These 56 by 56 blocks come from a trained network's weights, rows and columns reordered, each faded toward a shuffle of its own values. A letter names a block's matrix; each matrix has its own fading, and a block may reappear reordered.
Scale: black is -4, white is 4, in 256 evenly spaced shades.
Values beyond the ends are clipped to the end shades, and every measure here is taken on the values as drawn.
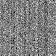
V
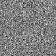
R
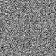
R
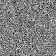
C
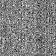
V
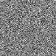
R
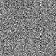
R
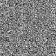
R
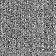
V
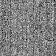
V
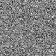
R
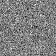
C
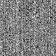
V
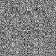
R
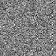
R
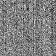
V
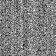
V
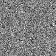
C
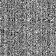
V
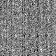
V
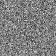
C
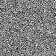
C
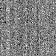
V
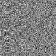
R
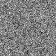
C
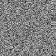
R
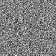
R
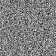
C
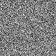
C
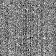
V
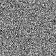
C
